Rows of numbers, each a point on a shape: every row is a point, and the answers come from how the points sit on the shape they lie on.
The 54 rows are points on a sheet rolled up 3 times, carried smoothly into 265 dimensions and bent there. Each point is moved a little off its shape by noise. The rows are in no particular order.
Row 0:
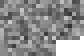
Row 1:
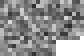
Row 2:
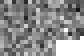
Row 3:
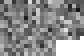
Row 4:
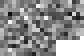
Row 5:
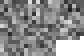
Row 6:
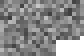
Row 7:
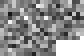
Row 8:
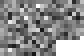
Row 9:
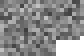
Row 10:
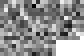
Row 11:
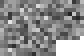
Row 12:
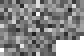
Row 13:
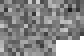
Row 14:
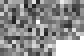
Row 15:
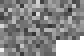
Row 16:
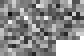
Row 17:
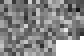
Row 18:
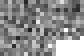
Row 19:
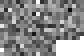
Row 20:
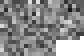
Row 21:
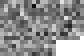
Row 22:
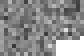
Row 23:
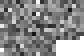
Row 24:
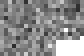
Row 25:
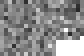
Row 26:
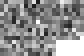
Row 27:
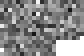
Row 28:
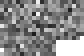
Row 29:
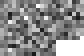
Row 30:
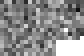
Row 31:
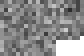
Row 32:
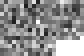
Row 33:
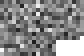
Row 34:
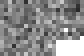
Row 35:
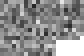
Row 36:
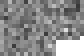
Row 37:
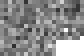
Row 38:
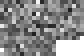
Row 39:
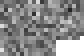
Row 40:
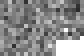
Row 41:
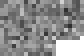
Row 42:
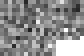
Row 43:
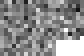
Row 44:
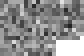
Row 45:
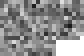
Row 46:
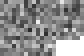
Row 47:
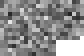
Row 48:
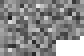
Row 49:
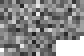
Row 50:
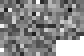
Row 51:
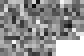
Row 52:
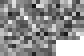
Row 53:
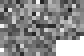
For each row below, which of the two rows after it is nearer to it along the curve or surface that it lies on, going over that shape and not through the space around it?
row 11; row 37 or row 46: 46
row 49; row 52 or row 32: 52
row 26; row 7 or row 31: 7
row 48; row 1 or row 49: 1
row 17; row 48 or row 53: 53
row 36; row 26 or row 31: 31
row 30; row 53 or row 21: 53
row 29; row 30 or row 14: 14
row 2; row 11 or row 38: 38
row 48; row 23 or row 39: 39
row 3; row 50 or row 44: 50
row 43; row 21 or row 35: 35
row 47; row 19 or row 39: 39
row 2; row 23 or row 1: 23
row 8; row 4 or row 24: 4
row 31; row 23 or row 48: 48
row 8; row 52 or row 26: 52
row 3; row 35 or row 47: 35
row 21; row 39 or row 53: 39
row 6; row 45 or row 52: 45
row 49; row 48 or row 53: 53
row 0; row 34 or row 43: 34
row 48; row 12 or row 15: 15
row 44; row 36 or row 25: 25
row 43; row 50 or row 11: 50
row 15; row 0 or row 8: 0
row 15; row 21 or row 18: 21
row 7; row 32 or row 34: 32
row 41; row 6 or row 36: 6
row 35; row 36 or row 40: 40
